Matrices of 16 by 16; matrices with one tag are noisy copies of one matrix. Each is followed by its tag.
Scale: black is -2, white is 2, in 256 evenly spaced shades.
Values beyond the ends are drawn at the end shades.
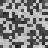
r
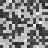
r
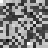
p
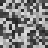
r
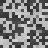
r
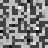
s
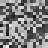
p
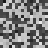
r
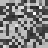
p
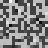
s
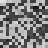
p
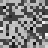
p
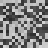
p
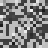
p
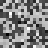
r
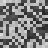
p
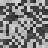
p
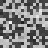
r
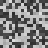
r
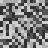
p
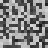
s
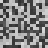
s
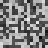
s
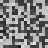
s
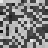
p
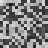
p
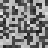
s
